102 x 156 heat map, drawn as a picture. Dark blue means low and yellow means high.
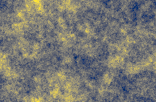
No single row or column stands out from its neighbours. The field is mottled with small blotches. On average the colour sits 50% of the way up the scale. The top left is the ninth with the highest average. The halves do not mirror each other.
